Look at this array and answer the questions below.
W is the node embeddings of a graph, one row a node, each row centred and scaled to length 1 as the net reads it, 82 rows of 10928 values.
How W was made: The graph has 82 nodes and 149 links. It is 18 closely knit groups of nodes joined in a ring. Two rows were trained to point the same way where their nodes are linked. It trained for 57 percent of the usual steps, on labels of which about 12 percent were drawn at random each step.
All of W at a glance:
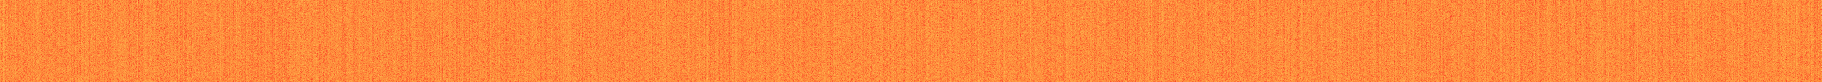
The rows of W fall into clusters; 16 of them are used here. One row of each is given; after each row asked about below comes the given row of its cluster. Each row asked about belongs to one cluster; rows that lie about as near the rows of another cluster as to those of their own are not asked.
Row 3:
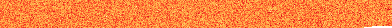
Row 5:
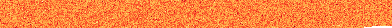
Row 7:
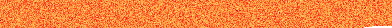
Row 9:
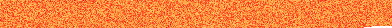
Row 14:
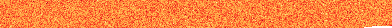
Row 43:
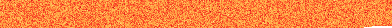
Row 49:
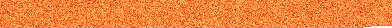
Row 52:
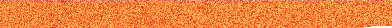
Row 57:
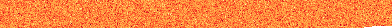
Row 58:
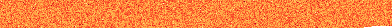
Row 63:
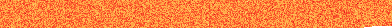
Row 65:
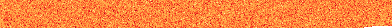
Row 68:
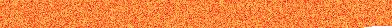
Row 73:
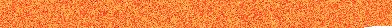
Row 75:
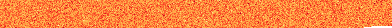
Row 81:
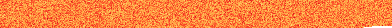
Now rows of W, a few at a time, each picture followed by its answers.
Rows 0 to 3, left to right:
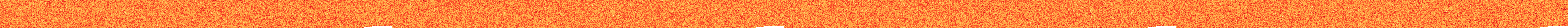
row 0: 14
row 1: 58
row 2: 58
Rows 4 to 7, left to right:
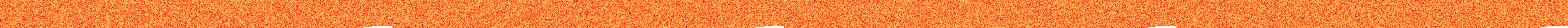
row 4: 43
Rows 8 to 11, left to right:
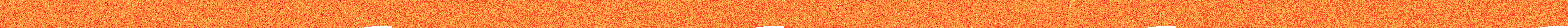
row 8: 49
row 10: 81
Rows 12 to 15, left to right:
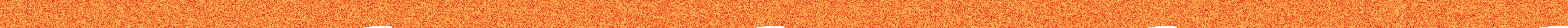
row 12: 49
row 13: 14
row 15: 58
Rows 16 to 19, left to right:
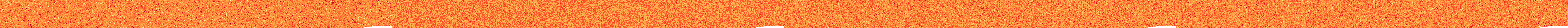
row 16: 14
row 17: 7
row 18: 49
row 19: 43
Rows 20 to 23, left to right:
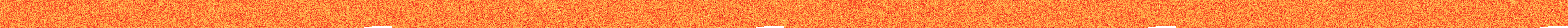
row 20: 7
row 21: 57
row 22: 63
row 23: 75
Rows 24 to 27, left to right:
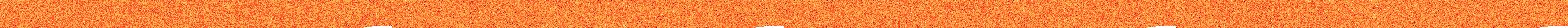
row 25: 9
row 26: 75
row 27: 52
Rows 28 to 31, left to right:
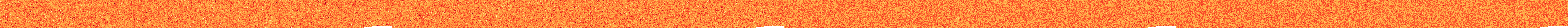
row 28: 43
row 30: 68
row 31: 7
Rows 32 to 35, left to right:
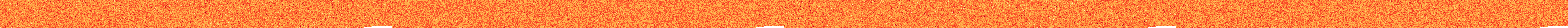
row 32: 75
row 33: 68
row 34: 9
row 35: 3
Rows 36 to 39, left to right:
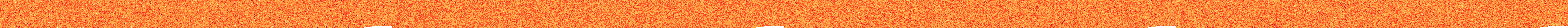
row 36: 63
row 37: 43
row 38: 65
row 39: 65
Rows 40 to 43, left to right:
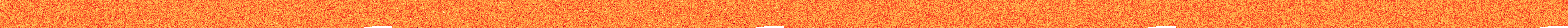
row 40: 52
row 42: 81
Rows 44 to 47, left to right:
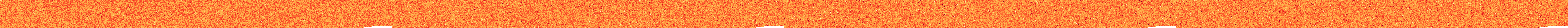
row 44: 58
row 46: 63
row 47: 75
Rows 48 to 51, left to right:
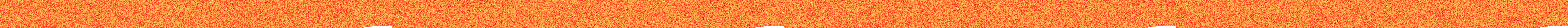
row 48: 63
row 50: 5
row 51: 57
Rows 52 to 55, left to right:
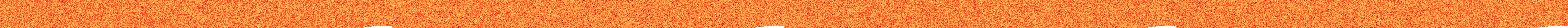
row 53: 73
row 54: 5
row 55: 3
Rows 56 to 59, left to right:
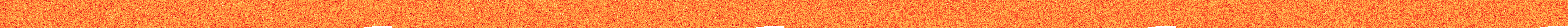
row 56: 81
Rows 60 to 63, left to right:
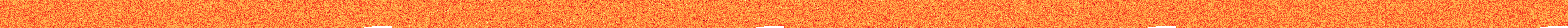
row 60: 68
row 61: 52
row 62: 75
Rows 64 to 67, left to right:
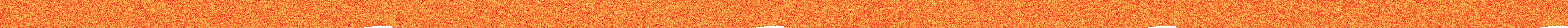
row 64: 57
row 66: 73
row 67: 9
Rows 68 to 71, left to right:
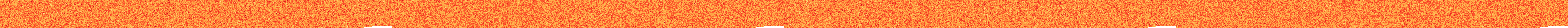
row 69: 43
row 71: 9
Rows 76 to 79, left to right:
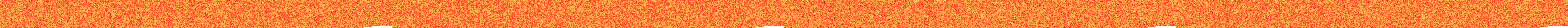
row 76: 58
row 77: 63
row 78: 52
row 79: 52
